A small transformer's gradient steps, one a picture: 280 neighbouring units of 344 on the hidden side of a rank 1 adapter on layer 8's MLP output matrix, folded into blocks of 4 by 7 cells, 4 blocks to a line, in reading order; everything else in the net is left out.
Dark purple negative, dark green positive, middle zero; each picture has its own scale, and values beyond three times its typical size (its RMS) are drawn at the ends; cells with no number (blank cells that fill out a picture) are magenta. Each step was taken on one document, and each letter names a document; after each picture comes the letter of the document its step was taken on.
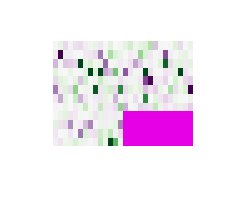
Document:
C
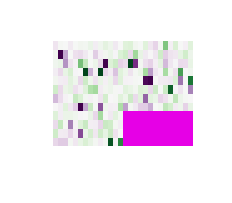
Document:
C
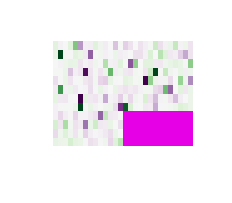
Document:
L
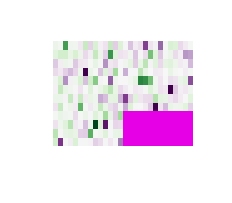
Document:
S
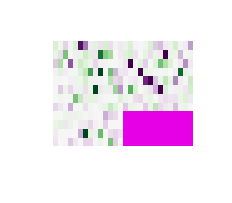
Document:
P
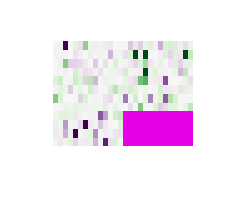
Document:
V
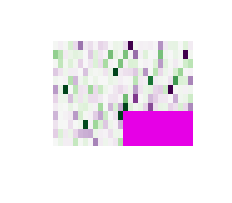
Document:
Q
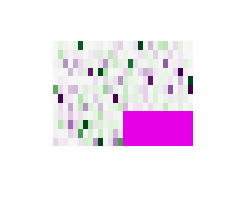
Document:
C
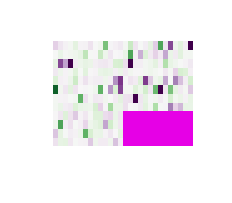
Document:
P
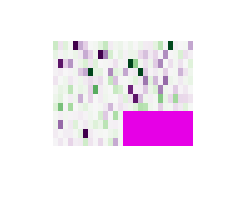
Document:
P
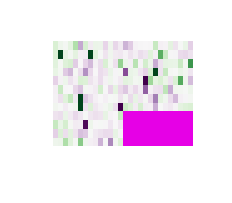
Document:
L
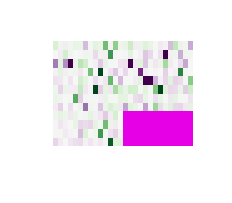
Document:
P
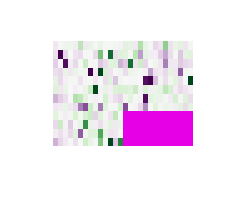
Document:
C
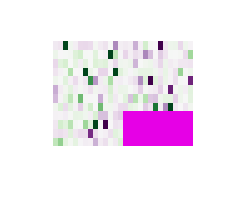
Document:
S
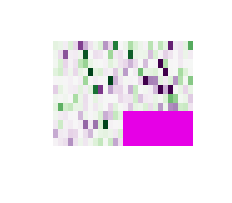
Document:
P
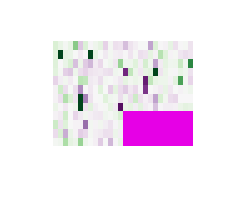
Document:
L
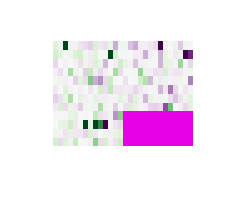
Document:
S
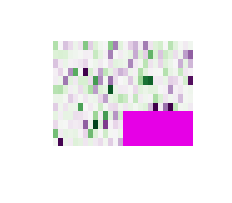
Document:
S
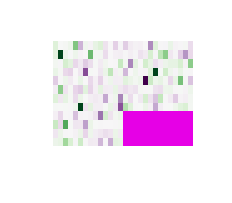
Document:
L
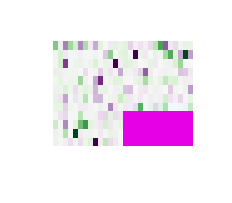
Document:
V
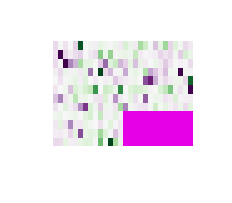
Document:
C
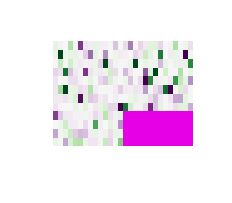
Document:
Q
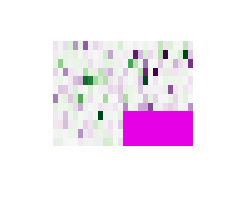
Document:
Q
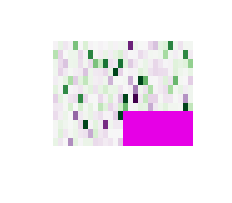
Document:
Q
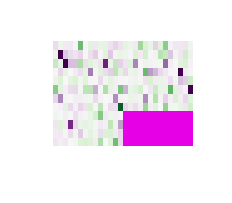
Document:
C
